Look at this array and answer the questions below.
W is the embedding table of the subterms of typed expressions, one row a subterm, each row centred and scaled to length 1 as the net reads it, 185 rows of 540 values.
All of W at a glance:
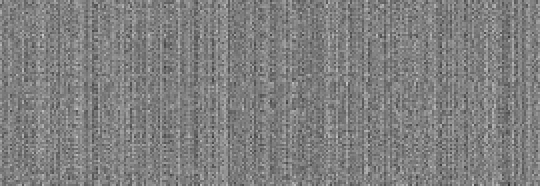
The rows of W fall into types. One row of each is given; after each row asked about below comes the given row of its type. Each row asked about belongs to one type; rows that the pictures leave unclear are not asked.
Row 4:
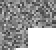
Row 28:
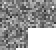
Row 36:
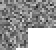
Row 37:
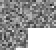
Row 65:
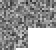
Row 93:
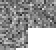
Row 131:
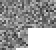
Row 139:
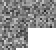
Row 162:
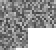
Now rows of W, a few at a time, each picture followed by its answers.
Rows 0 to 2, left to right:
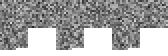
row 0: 36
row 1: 131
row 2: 36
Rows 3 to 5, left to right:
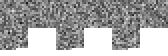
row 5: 93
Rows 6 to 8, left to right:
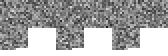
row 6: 4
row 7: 65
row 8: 131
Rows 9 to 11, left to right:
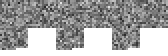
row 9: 131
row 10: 28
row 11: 37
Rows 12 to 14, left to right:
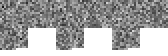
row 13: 162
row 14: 131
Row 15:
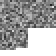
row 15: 37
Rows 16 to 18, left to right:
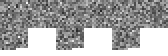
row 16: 4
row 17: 139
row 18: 131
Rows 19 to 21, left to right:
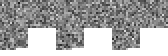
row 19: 37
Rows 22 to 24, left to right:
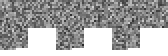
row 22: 162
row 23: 65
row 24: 65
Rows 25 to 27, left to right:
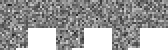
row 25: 36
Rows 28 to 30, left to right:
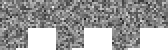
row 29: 65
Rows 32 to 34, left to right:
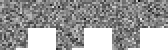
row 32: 37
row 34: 36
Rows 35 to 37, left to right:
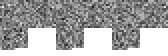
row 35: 4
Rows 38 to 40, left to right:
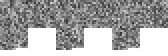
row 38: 162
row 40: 131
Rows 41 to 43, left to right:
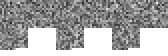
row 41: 4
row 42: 65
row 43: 36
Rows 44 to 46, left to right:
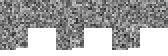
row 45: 36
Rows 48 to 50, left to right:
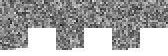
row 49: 36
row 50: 28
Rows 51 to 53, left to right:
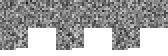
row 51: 65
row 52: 65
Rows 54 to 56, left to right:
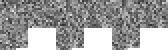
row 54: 93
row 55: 162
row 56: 162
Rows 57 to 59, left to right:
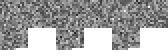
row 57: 4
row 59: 93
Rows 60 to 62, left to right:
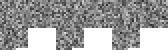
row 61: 139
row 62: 93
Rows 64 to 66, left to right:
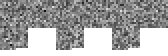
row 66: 36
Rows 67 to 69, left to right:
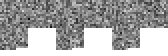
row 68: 36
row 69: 4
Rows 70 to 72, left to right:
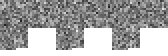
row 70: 36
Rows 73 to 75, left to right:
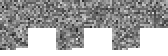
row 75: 131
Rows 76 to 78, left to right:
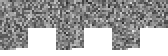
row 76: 162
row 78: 4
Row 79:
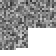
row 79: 65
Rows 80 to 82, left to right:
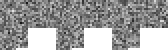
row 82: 93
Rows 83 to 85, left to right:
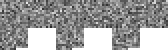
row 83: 37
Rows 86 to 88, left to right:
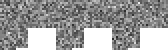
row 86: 139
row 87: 28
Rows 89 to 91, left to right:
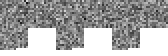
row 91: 28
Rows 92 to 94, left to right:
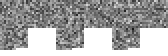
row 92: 131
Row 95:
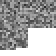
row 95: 37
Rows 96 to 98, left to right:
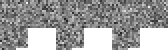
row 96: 131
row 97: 37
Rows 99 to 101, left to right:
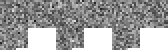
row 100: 36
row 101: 4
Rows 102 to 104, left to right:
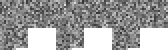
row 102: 131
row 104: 65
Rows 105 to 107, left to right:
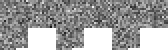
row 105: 139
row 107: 28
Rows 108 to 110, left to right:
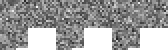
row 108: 93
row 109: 4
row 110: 37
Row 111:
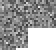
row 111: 162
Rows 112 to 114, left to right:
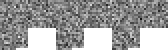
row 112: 4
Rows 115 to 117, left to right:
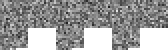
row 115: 162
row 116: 4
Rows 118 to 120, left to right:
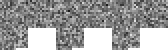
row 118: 65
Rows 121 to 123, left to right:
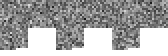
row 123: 131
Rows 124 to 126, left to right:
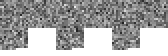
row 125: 139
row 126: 4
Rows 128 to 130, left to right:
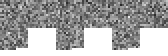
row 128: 139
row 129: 65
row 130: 131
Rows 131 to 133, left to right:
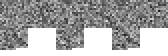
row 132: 93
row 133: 65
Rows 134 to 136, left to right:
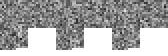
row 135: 36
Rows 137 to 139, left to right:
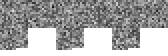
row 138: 131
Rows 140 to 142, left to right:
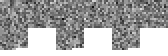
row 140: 162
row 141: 36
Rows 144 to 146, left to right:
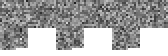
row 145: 131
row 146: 65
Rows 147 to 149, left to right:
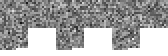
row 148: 162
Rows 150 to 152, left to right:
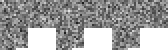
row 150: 139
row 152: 131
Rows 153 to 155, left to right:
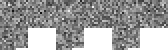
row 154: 93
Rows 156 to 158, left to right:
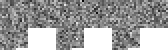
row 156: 93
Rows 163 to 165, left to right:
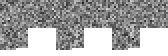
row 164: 65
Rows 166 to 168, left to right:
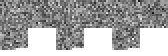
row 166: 4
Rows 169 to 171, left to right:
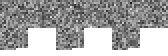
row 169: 28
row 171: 37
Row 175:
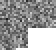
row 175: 36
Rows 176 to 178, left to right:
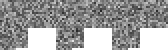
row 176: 162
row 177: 139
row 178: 28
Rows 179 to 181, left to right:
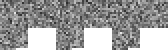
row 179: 93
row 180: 65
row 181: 139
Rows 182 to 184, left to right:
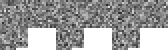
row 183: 37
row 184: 37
